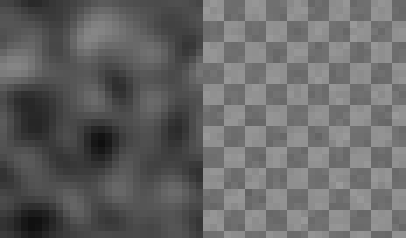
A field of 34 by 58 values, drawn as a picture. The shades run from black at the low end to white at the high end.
The table splits into one row of 2 panels. Panel 1,1: low, blotchy. Panel 1,2: middling, checkered.
